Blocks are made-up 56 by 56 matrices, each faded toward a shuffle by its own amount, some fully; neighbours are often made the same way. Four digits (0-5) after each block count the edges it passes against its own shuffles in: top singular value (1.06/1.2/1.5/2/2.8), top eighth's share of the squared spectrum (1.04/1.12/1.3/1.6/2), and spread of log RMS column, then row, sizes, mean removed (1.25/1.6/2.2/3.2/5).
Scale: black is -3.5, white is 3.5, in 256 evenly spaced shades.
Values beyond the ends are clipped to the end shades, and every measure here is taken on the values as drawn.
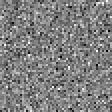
0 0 0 0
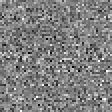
0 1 0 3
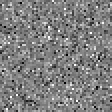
0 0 0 0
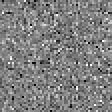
3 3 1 1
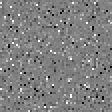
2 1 0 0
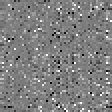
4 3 2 1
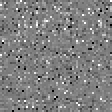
3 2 1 1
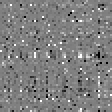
4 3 1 2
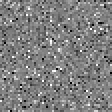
0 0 0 0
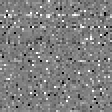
3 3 0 1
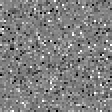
0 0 0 0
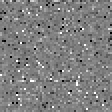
2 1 0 0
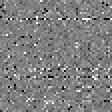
4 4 1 2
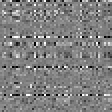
5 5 2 4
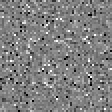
3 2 1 1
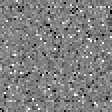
2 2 0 0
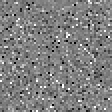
1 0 0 0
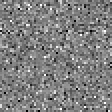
1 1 0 1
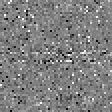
3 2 0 1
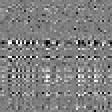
5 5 3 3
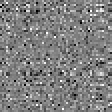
4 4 2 2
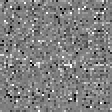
3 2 1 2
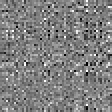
4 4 3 3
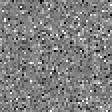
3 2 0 0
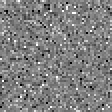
1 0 0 0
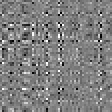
5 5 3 3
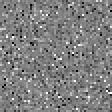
0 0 0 0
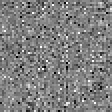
3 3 2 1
